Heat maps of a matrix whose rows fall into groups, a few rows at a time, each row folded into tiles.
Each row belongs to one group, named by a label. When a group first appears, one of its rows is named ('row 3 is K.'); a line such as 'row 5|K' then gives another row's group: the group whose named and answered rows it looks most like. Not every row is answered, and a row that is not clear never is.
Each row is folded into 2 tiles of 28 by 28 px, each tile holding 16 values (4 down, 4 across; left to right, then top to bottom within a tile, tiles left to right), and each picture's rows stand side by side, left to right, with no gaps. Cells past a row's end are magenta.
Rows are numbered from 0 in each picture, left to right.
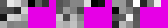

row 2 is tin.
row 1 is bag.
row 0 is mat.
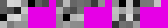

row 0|mat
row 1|bag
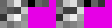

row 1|mat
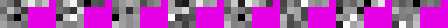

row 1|mat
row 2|mat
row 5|tin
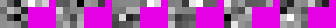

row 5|bag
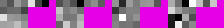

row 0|bag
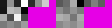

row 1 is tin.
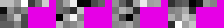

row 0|tin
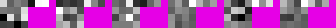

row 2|mat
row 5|tin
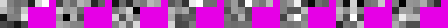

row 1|bag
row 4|tin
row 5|mat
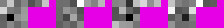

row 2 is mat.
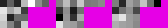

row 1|mat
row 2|bag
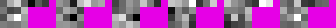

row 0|mat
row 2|bag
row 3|tin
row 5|mat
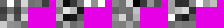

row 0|mat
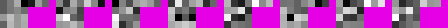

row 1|bag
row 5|bag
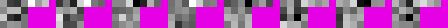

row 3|tin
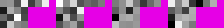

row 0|tin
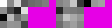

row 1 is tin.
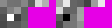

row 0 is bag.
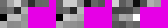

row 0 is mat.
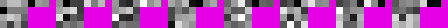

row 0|tin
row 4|mat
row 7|bag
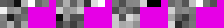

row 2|bag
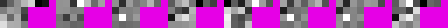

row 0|bag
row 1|tin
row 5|bag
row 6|bag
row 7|mat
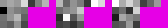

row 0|tin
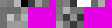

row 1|tin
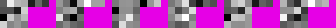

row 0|mat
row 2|tin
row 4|mat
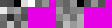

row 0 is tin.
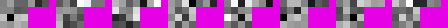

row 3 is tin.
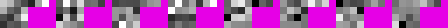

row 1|mat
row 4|mat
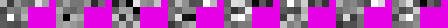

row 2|tin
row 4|mat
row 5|mat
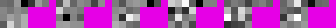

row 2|bag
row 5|mat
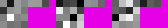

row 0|bag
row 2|mat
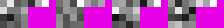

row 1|tin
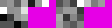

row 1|tin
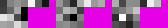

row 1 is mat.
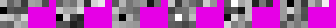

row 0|bag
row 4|mat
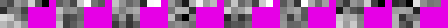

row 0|bag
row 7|tin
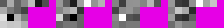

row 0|bag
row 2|bag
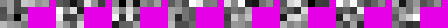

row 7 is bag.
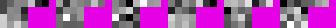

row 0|bag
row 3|bag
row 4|tin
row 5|tin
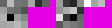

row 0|bag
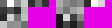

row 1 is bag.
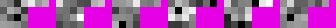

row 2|tin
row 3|mat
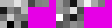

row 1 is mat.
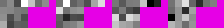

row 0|tin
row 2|bag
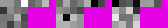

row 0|tin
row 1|bag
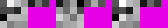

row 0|mat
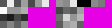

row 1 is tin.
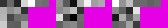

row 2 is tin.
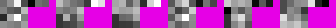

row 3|mat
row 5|bag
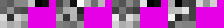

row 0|bag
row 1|tin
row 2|bag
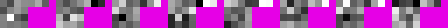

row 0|bag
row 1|bag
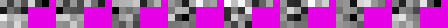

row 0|bag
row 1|bag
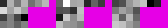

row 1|mat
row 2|bag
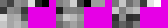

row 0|bag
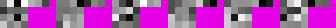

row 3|bag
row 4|bag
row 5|mat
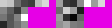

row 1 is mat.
